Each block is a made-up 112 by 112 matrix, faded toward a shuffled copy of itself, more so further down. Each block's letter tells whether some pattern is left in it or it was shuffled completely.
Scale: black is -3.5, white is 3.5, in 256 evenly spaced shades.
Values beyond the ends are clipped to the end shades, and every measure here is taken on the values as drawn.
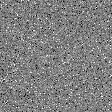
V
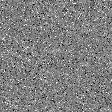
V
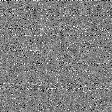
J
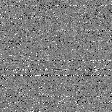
J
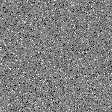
V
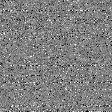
J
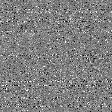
J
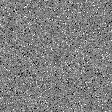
V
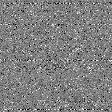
J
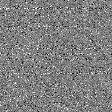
J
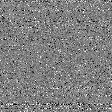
J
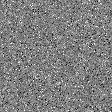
V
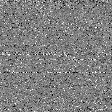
J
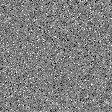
V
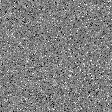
V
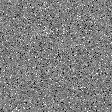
V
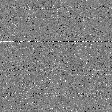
J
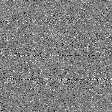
J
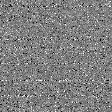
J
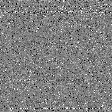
J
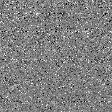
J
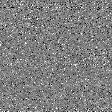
J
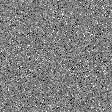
V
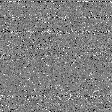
J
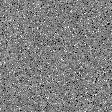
V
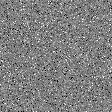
V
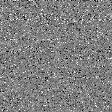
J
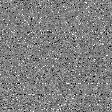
J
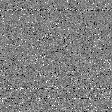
J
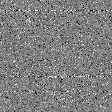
J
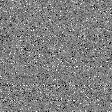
J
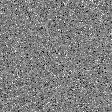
V
